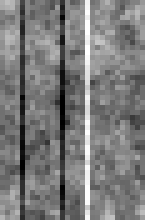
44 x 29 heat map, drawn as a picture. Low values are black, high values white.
Grain: streaks running down. Odd lines: columns 5, 13 and 18. Average level on the scale: 50%. Histogram: heavy tails on both sides.
